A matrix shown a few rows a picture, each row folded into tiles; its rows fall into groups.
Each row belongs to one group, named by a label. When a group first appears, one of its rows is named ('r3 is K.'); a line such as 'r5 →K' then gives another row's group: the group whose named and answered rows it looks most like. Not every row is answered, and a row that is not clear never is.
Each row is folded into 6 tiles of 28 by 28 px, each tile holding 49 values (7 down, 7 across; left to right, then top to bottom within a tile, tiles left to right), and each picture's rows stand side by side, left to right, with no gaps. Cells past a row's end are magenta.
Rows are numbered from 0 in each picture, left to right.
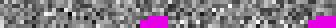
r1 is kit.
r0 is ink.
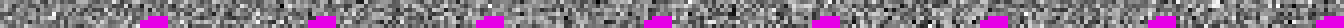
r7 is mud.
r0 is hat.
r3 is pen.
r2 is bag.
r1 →kit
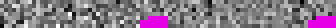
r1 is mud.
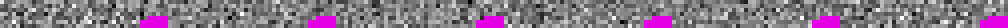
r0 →kit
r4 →hat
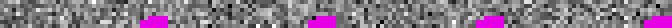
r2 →bag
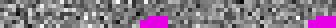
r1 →hat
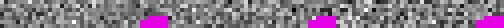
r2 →pen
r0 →mud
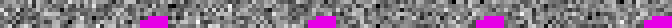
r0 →ink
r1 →kit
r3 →bag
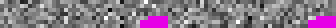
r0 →bag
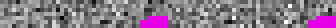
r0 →pen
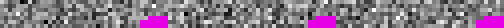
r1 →kit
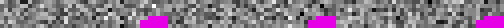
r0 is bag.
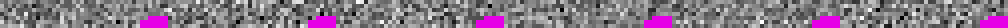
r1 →ink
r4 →kit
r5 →pen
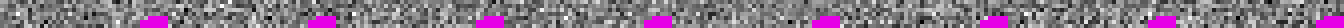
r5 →ink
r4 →mud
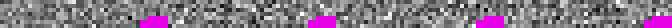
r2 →hat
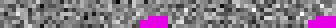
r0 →bag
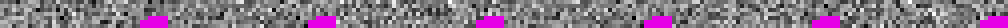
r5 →ink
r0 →pen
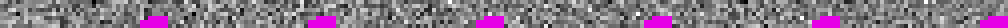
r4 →hat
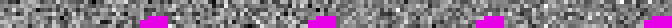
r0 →pen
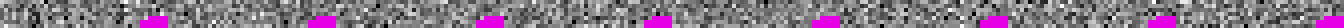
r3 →ink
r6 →bag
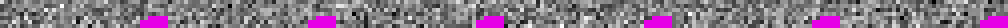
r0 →kit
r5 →pen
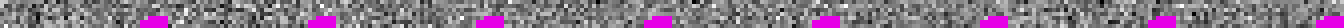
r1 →bag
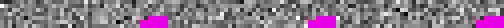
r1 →hat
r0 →mud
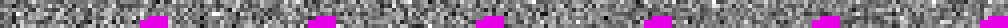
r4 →mud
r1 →ink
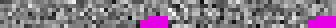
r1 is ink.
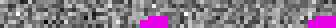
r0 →bag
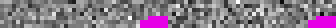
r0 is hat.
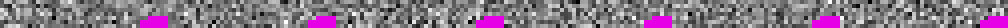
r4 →kit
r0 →ink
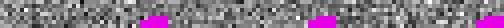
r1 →hat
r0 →ink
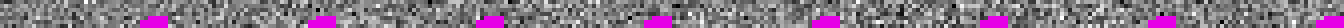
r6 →ink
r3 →mud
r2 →pen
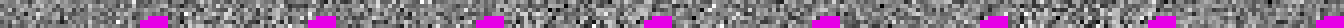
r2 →mud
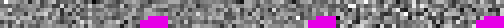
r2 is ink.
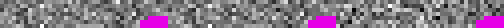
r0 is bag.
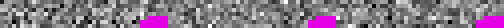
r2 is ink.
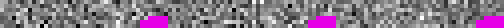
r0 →bag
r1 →mud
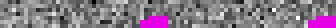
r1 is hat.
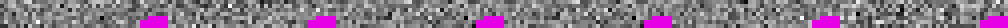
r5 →kit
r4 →hat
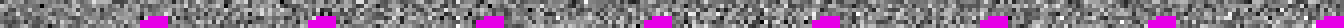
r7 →hat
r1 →ink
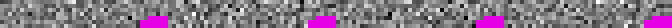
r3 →mud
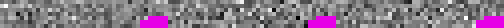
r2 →hat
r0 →kit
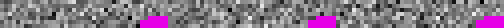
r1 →ink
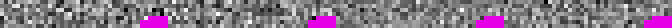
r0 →ink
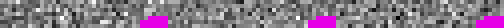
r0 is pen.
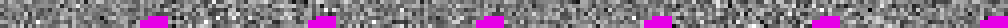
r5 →pen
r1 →mud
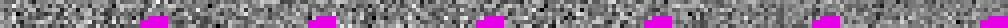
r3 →pen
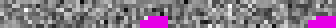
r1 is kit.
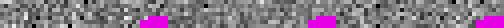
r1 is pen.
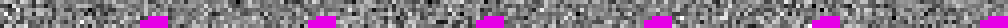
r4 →hat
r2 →pen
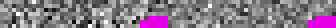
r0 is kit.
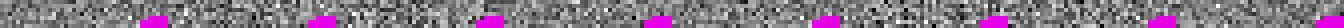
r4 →hat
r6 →hat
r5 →mud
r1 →bag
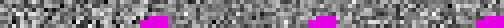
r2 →kit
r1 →bag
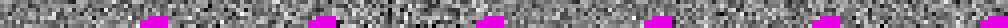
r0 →hat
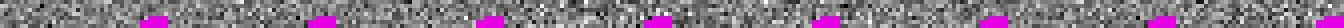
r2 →hat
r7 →bag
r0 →pen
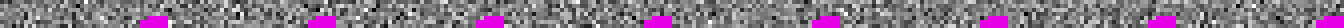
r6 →kit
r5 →ink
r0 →mud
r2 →pen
